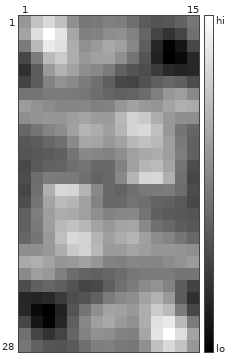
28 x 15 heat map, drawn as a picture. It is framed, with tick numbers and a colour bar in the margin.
A half turn leaves it unchanged. The field is mottled with small blotches. The values follow a bell shape.
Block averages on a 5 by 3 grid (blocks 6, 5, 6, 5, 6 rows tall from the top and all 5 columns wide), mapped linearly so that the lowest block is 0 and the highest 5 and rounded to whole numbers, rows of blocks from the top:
5 3 0 / 3 5 5 / 3 3 3 / 5 5 3 / 0 3 5
